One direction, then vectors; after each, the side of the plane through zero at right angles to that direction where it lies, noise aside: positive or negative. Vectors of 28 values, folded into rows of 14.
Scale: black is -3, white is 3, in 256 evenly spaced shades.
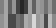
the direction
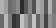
positive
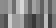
negative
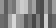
negative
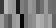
positive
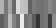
negative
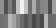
negative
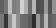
negative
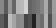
negative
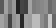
positive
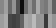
positive
